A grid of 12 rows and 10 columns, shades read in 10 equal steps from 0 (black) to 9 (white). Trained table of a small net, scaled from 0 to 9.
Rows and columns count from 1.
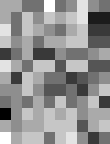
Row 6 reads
8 6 4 7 7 3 7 7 3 3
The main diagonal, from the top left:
6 4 7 4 2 3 2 2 7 6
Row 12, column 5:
4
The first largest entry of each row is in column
5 8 1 1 3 1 3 3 6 3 5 1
